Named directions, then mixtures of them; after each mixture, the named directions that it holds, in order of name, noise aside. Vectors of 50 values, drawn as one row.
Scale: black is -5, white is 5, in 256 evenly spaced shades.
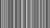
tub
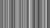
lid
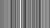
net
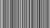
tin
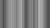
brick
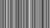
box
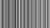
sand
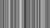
brick, net, tin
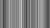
brick, tin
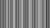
box, brick, tub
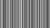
brick, tin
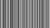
box, tin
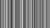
box, net, tub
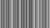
lid, sand, tub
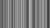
brick, lid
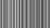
sand, tub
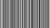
tin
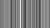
net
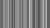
lid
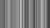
brick, lid, net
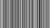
tin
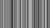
lid, tub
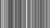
brick, tub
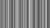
lid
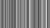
lid, sand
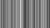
brick, lid, net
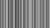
box, sand, tub
